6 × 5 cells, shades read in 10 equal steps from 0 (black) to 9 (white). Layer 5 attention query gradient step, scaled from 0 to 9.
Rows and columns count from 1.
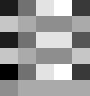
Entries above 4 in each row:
2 5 2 5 2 5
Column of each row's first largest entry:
4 1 3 1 4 2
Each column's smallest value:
0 4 5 5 2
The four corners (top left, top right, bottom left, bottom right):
1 2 5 6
